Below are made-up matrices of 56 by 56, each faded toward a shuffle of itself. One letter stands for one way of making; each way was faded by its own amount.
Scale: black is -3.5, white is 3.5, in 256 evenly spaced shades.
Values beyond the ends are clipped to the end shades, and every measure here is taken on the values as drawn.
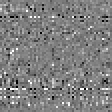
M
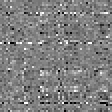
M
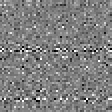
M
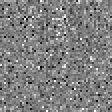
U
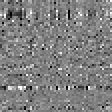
M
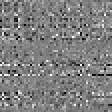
M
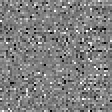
U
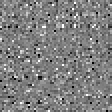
U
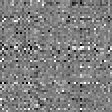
M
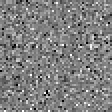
U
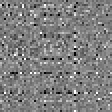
M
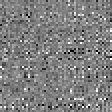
M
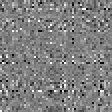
M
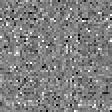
U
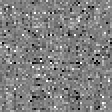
U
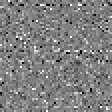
U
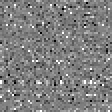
U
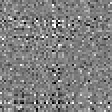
M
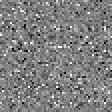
U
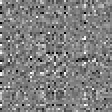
M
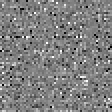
U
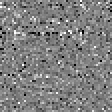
U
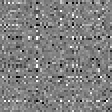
M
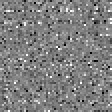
U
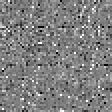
U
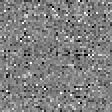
U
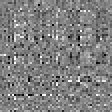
M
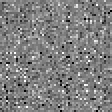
U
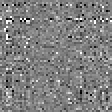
M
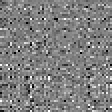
M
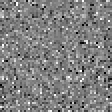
U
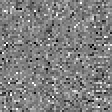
U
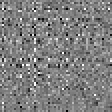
M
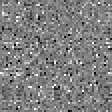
U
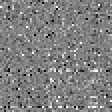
U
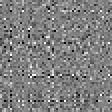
M
